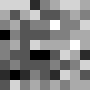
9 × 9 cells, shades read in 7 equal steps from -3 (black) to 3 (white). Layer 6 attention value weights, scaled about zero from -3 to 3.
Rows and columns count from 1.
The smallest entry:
-3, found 4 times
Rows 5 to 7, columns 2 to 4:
1 -1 2 | -1 -1 -3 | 0 -1 -1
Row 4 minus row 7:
-2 0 0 0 0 0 1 1 -1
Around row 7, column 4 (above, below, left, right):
-3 0 -1 -1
